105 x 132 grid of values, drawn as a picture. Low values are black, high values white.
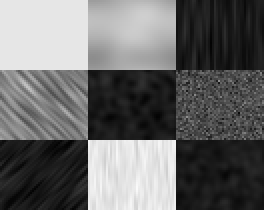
It is made of 3 by 3 panels. Panel 1,1: very high, flat. Panel 1,2: high, smooth. Panel 1,3: very low, streaked downward, faint in contrast. Panel 2,1: middling, slanting down to the right. Panel 2,2: very low, blotchy, faint in contrast. Panel 2,3: low, fine-grained. Panel 3,1: very low, slanting up to the right, faint in contrast. Panel 3,2: very high, streaked downward, faint in contrast. Panel 3,3: very low, blotchy, faint in contrast.
